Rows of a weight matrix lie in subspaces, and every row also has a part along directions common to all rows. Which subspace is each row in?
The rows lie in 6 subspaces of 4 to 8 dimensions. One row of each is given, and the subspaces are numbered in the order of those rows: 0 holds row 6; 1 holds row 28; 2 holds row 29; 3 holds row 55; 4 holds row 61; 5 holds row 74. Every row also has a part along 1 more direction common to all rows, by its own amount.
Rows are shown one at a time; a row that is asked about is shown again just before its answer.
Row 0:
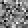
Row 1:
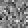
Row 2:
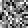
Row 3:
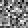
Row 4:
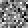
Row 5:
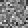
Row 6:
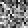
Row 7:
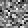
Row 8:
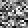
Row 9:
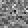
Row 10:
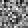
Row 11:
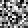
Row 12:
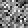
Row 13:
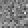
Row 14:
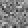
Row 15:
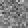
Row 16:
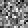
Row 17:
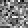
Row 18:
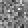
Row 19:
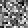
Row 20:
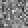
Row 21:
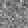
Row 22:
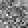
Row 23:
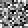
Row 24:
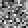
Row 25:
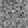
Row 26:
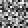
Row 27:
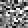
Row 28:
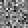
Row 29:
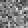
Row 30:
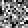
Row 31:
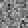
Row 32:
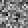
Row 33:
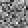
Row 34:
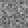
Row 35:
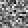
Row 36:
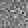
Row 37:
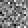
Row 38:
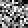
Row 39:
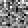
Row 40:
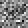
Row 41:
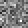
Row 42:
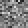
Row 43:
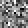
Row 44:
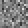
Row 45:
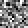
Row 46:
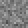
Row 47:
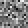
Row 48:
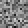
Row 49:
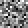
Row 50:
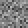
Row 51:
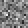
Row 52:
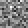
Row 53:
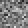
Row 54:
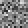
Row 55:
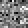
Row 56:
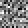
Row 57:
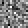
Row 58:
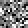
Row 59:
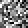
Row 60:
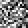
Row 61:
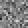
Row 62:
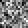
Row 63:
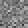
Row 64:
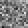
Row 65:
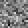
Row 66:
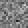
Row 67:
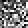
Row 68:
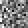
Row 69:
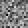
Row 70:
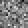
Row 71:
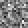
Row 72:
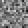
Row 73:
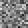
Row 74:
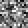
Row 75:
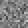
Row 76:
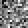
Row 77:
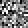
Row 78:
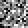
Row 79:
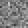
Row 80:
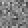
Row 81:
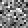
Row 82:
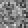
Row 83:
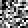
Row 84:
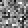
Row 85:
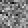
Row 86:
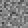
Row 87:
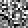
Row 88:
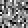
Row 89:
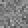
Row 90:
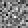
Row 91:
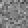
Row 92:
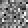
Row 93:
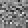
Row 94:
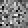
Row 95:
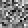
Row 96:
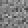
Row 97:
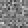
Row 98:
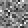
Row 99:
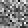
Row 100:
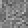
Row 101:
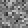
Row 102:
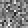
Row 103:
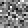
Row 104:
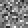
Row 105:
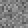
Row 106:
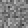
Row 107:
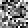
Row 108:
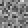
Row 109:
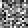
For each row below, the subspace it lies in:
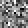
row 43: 1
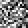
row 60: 5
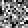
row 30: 0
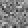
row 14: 1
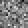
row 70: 3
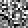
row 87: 5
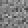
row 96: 3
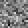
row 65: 1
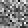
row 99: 0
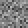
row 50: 3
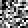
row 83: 2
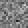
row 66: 4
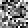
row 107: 2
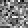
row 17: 1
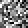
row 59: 5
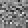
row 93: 2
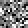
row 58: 0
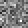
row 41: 4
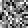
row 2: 4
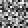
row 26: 3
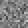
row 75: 4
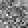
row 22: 2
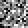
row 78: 3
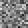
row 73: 4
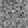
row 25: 2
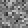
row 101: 1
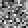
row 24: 2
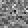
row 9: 1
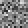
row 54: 3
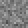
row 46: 1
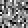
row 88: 3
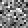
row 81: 2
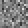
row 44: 0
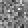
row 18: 2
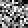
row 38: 3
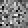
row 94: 3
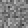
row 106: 1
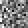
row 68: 3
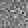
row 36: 2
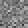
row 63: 2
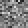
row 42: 5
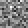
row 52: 5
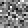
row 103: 1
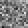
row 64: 3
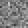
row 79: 5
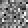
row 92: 4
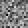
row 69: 2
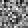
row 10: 0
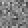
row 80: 2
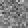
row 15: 5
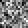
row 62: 1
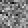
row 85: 5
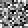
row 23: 3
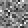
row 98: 0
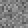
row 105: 3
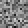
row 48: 2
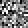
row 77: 3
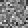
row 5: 1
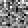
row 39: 2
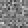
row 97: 3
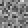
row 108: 3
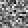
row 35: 1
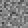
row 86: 3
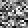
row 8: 1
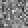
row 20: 3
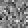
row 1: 4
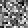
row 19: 1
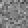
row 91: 5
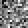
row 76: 2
